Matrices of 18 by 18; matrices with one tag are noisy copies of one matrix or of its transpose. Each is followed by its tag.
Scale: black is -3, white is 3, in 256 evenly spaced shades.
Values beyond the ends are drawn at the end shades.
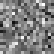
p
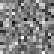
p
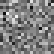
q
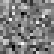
p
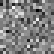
q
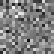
q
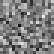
p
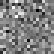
q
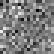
q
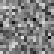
p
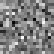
p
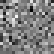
q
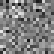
q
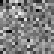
q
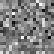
p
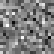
p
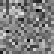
q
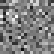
q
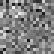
q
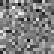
q
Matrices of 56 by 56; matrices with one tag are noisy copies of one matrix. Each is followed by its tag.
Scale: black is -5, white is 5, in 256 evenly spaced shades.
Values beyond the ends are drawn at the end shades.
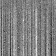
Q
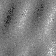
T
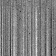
Q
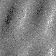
T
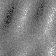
T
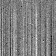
Q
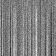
Q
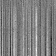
Q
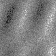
T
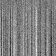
Q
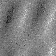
T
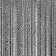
Q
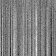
Q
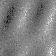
T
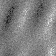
T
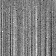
Q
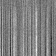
Q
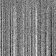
Q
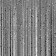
Q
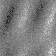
T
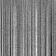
Q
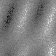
T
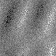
T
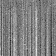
Q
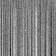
Q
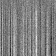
Q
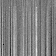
Q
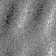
T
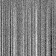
Q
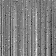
Q
